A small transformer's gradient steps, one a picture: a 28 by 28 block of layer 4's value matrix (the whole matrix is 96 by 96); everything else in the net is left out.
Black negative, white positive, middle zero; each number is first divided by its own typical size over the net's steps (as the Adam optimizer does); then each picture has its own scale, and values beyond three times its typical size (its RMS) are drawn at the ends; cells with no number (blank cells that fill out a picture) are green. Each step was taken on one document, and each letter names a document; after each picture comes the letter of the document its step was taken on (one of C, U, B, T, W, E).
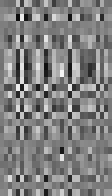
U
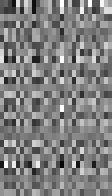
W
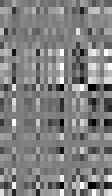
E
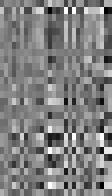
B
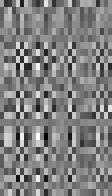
U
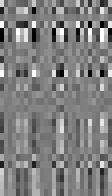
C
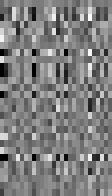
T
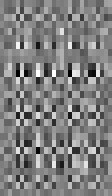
U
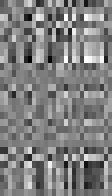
B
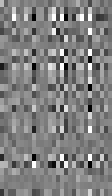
T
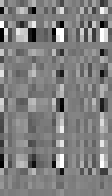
C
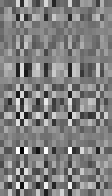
U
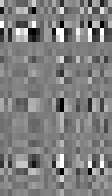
C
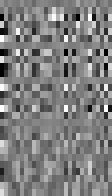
T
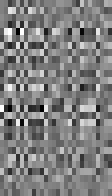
W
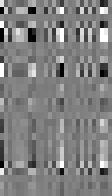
C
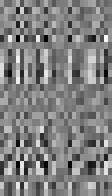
U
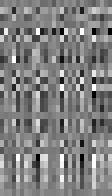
E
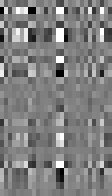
C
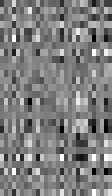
E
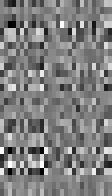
W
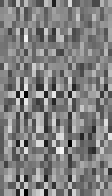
U
